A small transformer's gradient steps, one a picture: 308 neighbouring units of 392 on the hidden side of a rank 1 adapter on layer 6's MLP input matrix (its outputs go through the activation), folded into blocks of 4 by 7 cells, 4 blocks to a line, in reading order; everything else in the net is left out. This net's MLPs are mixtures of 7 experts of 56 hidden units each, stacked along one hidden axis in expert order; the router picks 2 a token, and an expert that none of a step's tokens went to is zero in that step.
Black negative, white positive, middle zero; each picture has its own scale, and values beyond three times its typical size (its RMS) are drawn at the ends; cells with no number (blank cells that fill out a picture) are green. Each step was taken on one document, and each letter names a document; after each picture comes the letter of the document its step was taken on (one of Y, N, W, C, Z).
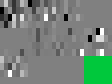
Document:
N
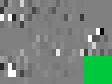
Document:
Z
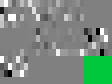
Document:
N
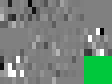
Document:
Z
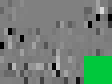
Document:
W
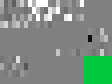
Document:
N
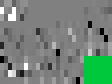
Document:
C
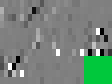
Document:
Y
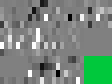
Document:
W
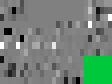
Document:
W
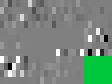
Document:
Y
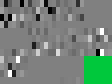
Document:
Z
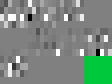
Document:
Z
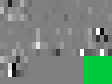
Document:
Z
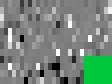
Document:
W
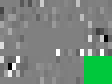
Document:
Y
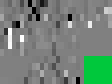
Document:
W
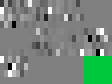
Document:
N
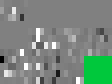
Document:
C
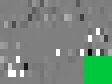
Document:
Y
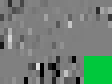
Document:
W
